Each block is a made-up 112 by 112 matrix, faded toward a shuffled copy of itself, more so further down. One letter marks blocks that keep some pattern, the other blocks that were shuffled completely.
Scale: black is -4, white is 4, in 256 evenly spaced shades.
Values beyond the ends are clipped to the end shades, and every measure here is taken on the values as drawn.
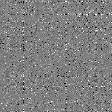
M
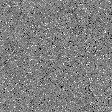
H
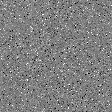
H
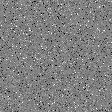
H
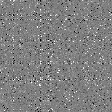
M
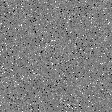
H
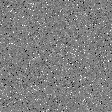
H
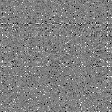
M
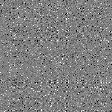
M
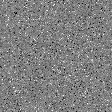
H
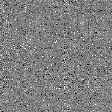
M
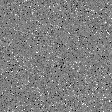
H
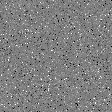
H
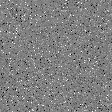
H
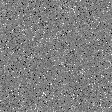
H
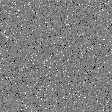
H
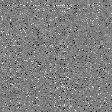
M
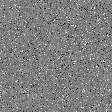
H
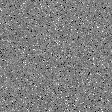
H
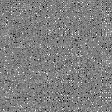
M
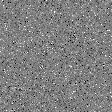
H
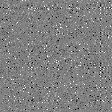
M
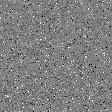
H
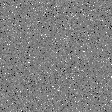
H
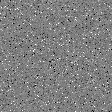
H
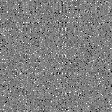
M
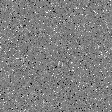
H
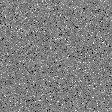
H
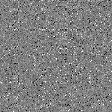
M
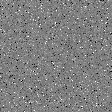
H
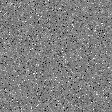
H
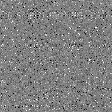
M
